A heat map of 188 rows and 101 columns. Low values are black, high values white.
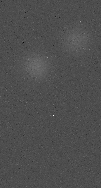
No row or column stands out. The values are skewed, with a long tail toward high values. The halves do not mirror each other. On average the colour sits 30% of the way up the scale. Two bumps rise from the field.
